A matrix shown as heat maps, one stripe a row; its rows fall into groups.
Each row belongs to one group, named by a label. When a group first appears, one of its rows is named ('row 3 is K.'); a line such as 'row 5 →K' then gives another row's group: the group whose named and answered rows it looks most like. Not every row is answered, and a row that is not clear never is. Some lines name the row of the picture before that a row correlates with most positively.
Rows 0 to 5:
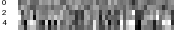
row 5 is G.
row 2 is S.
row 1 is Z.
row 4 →G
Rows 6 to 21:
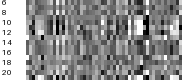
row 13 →S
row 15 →Z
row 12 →G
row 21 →G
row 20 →Z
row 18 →S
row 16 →Z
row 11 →G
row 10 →G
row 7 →Z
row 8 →Z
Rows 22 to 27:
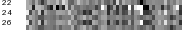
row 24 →S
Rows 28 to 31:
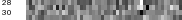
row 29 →G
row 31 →Z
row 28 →S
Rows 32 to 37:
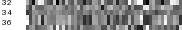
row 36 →S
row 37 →Z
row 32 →G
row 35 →S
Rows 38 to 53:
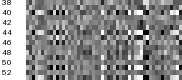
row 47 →S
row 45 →Z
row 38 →Z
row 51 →G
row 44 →G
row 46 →G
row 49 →G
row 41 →Z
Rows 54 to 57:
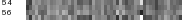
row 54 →S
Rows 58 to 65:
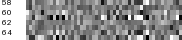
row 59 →S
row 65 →G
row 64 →Z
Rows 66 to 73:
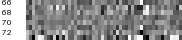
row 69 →S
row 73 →G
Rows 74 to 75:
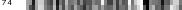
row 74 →G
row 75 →G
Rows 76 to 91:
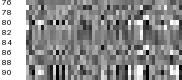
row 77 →S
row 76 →Z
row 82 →S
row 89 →G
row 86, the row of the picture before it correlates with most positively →75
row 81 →S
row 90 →G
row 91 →G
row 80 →G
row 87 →Z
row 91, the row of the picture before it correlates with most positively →74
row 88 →Z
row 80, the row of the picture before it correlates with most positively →75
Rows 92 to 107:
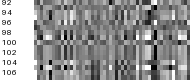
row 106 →S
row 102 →G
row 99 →G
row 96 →Z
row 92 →Z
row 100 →Z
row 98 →G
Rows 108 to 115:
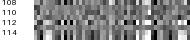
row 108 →G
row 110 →S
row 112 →G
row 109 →S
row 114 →G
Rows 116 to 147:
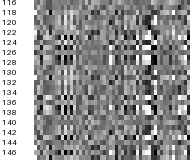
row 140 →Z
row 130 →Z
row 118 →S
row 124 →Z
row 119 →Z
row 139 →Z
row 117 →Z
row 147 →S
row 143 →G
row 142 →Z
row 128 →G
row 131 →S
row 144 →Z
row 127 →G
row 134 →Z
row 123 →G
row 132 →Z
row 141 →Z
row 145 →S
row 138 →G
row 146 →G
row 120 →Z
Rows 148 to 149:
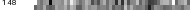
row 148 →S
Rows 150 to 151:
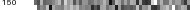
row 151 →S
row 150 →Z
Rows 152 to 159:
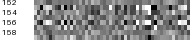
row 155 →Z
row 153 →G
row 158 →Z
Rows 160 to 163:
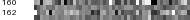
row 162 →S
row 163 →S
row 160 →G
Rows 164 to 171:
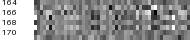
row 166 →G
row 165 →Z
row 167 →S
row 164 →S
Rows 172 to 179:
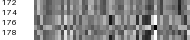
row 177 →G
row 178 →Z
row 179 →Z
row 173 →Z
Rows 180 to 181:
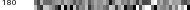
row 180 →Z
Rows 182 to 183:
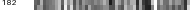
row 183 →Z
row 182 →Z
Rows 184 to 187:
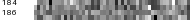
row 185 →S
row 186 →Z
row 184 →S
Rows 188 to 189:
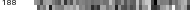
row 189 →S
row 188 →G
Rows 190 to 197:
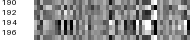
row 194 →G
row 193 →Z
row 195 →G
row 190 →Z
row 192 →Z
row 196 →G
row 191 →G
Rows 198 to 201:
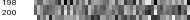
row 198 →G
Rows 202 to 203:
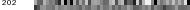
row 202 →G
